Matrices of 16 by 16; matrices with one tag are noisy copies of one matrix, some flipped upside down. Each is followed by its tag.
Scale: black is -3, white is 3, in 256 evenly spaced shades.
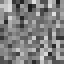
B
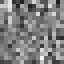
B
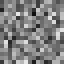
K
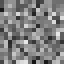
K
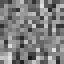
B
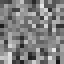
B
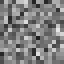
K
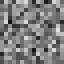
K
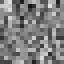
B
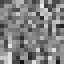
B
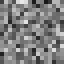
K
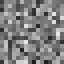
K
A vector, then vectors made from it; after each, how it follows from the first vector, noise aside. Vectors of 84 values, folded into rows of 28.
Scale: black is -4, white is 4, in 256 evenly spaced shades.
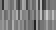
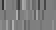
partly zeroed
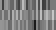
copied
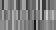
copied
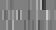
partly zeroed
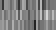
copied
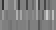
partly zeroed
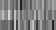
reversed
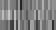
reversed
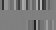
partly zeroed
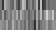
copied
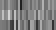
reversed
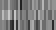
reversed
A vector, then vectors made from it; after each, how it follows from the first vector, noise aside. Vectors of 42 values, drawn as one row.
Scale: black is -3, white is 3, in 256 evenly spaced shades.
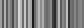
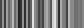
negated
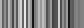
copied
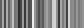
negated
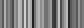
copied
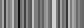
negated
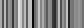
copied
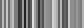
negated
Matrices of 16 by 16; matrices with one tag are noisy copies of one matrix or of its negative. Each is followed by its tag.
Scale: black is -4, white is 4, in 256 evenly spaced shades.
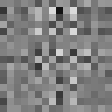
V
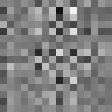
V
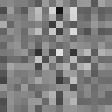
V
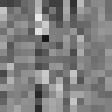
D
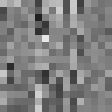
D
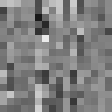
D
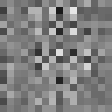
V
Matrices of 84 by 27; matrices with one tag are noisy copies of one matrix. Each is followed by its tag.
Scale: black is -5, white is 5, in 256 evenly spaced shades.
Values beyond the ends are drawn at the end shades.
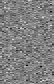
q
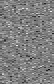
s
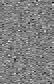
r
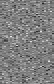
s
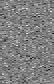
s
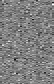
r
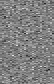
s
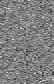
q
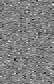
r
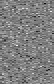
s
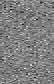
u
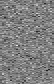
s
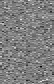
q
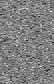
s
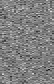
s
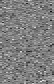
q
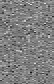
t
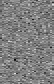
r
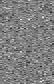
q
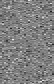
q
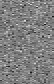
t
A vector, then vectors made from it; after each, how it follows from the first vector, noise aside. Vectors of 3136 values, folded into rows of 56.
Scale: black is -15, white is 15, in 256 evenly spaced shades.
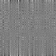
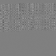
partly zeroed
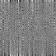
scaled up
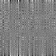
scaled up
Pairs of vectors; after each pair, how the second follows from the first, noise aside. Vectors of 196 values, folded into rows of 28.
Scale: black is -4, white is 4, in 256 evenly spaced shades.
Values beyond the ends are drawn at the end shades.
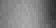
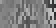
sign-scrambled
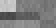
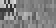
sign-scrambled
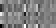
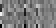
sign-scrambled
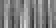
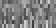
sign-scrambled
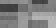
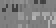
partly zeroed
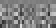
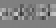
partly zeroed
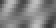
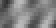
reversed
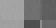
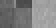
reversed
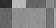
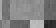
reversed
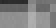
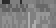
partly zeroed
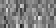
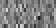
sign-scrambled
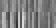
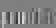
partly zeroed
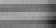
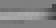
partly zeroed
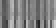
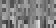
sign-scrambled
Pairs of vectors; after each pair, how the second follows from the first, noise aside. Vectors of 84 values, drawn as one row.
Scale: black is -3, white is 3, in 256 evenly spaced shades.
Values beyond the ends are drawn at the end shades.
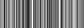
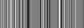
partly zeroed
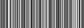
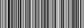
negated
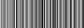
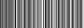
negated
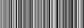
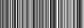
negated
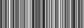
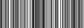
copied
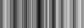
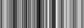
copied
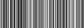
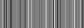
partly zeroed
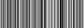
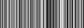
negated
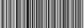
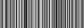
shuffled
